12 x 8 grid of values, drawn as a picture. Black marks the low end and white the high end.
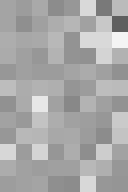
Roughest part: top right. Slope: none. Mirror symmetry: none. Odd patch: rougher, in the top right. Ninth with the highest average: top right. Grain: fine.
